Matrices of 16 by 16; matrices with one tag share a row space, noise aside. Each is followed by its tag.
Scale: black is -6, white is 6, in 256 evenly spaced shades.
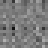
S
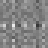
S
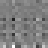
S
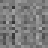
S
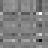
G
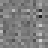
G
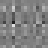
S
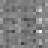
G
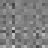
S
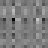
S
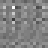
S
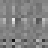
S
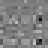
G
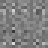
S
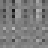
S
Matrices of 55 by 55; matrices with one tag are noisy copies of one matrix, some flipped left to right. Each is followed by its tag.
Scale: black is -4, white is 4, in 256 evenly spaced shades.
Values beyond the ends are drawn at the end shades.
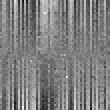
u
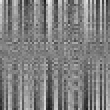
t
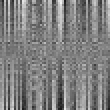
t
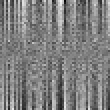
t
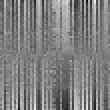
u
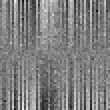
u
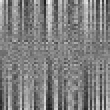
t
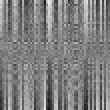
t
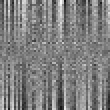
t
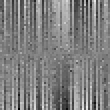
u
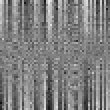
t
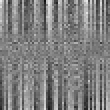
t
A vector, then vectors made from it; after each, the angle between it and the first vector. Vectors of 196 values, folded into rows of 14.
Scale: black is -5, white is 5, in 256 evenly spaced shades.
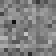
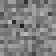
partly aligned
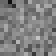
orthogonal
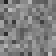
partly aligned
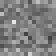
nearly opposite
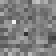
nearly opposite
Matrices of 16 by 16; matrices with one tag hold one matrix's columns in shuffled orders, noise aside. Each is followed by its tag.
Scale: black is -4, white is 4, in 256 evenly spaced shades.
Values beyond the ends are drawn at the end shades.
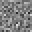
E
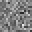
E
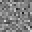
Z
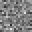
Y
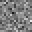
Z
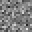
Y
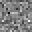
Z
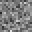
Z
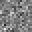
Y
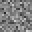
Z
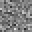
Y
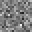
E
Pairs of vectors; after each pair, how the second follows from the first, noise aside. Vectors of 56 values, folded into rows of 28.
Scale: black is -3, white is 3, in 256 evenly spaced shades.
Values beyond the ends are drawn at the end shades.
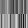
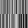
sign-scrambled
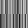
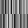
wrapped around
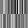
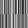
sign-scrambled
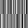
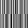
wrapped around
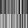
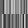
wrapped around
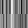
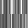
sign-scrambled
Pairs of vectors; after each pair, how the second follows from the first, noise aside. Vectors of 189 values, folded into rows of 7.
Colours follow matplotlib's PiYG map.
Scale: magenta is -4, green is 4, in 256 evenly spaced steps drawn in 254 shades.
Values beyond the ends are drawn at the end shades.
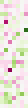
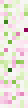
negated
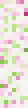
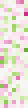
copied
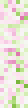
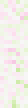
shrunk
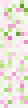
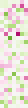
negated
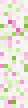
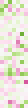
shuffled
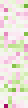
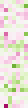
copied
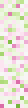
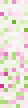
shuffled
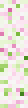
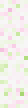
shrunk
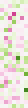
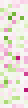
negated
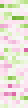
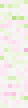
shrunk
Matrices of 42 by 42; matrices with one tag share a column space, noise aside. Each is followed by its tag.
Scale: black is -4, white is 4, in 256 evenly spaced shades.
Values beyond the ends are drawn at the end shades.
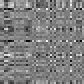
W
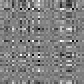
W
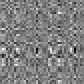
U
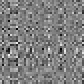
U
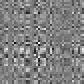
U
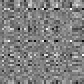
W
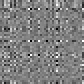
W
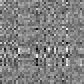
U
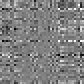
W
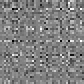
W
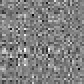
U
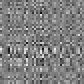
U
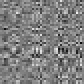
U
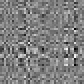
U
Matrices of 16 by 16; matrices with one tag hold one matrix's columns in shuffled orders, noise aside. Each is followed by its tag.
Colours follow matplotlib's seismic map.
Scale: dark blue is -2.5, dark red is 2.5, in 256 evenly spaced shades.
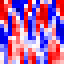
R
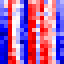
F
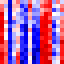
F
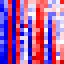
F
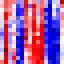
F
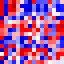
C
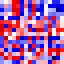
C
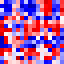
C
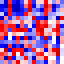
C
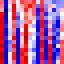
F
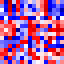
C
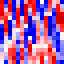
R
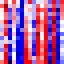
F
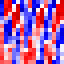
R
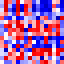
C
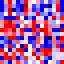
C
